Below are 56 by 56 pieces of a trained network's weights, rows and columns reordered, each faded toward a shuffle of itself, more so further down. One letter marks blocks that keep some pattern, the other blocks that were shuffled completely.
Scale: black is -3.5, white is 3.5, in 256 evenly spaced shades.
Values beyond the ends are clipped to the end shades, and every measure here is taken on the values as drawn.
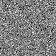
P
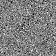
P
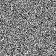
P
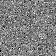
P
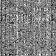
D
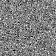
P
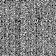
D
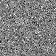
P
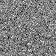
P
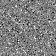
P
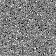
P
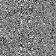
D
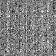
D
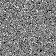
P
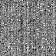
D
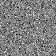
P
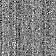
D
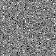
D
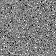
P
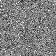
P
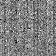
D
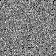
D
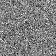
P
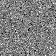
P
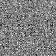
D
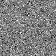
P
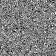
P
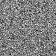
P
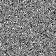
P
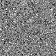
D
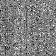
D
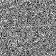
D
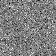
P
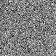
P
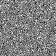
P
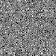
D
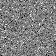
P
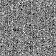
D
